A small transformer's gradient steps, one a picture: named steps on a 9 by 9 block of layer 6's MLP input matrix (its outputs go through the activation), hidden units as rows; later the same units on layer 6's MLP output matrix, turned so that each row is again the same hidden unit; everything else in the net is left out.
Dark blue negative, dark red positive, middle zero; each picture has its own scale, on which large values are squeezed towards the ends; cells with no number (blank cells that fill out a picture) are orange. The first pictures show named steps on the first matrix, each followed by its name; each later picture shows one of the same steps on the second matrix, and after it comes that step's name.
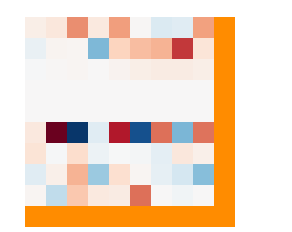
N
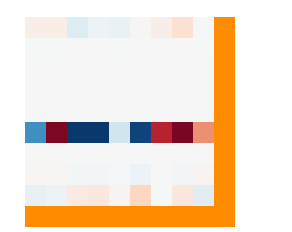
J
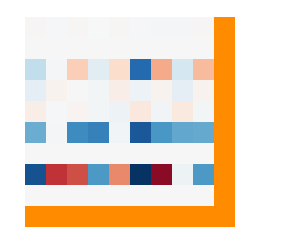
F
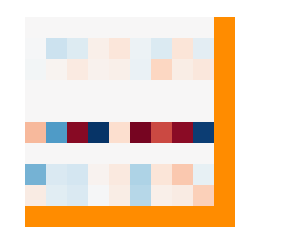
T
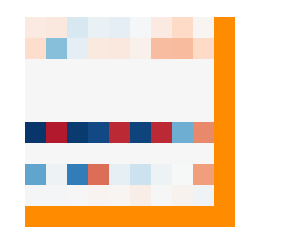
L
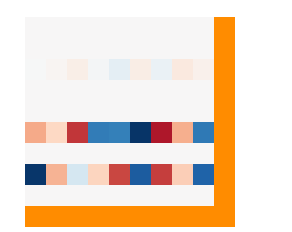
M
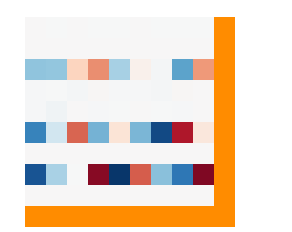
F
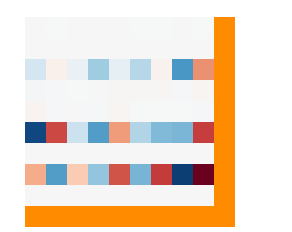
F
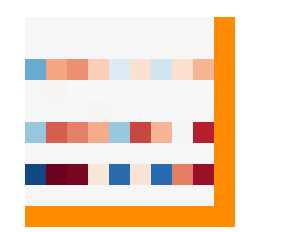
F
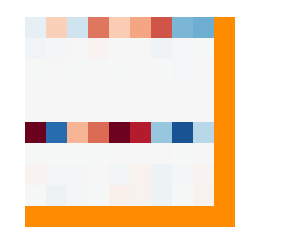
N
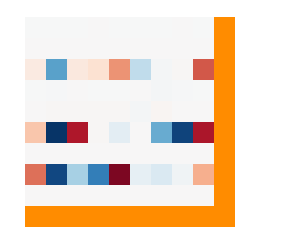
F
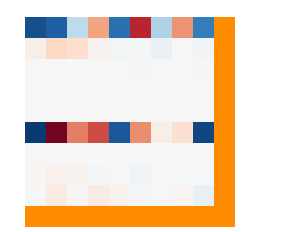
N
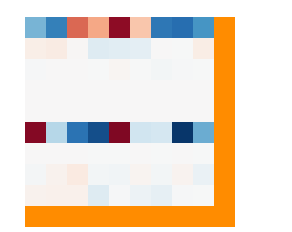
N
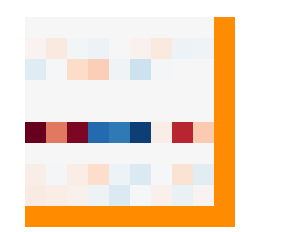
T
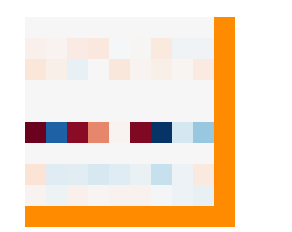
T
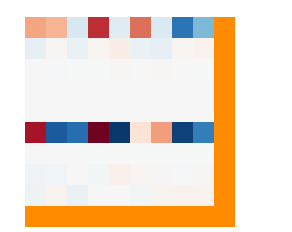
N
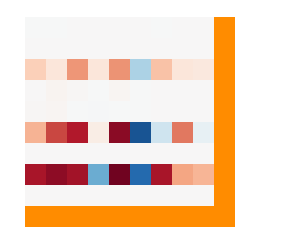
F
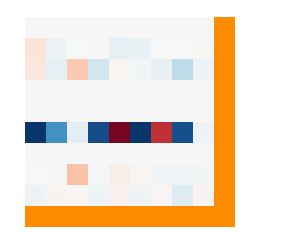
T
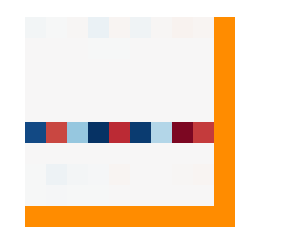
J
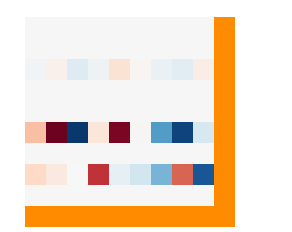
M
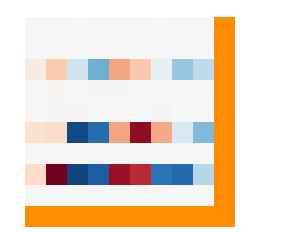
F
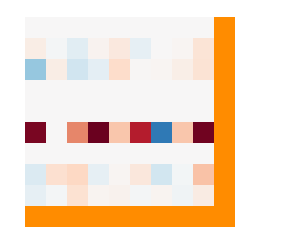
T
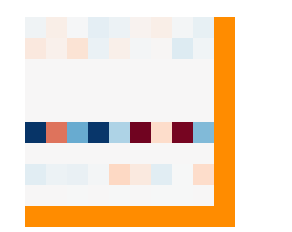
L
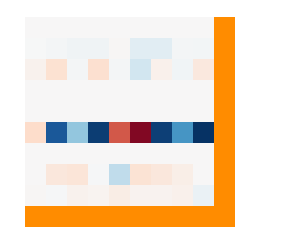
T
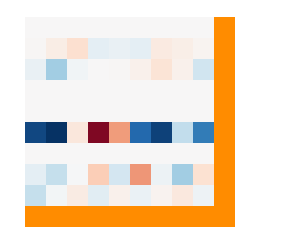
T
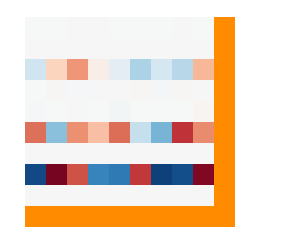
F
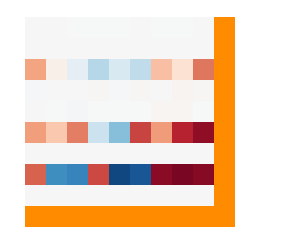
F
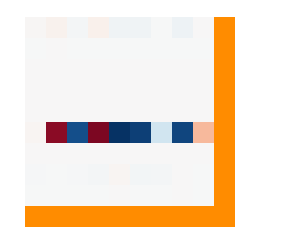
J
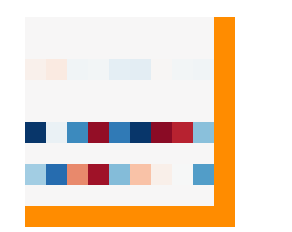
M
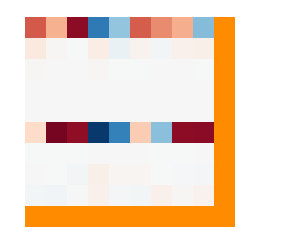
N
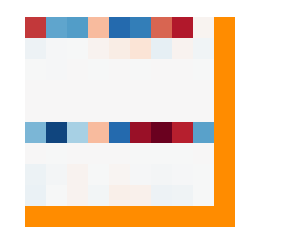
N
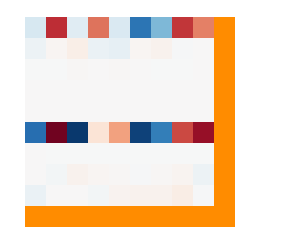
N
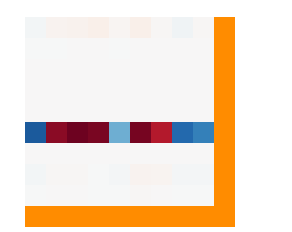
J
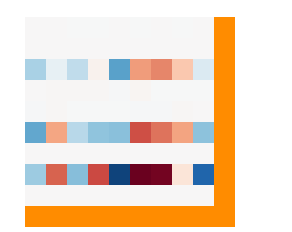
F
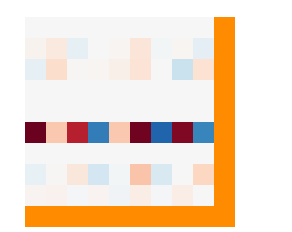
T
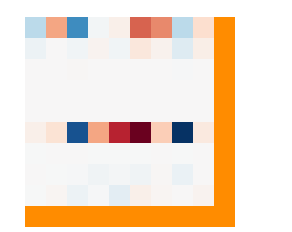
N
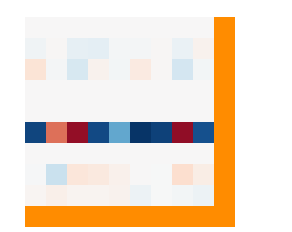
T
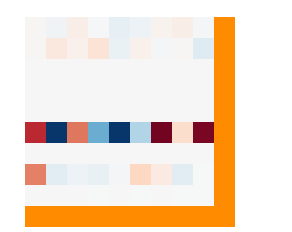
L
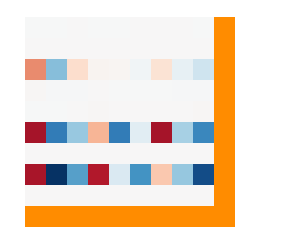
F
